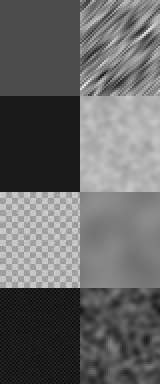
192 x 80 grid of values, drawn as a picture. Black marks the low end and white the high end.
It is made of 4 by 2 panels. Panel 1,1: low, flat. Panel 1,2: middling, slanting up to the right, strong in contrast. Panel 2,1: very low, flat. Panel 2,2: high, blotchy, faint in contrast. Panel 3,1: high, checkered. Panel 3,2: middling, smooth, faint in contrast. Panel 4,1: very low, checkered, faint in contrast. Panel 4,2: low, blotchy.
